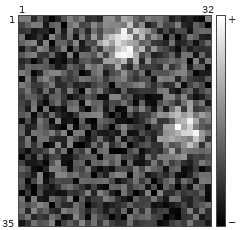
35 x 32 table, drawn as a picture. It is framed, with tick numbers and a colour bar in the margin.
Mirror symmetry: none. Bumps: two. Average level on the scale: 30%. Ninth with the highest average: top middle. Odd rows or columns: none.
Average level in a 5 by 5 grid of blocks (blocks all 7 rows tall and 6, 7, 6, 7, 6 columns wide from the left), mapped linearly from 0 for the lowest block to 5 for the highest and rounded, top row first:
1 1 5 2 0 | 1 1 2 1 1 | 1 0 0 1 4 | 0 1 1 1 1 | 1 1 0 0 0
